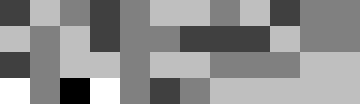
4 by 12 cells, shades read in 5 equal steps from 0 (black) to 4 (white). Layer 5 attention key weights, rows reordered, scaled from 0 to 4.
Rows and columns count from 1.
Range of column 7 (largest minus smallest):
2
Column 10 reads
1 3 2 3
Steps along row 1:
up down down up up same down up down up same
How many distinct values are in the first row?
3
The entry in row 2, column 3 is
3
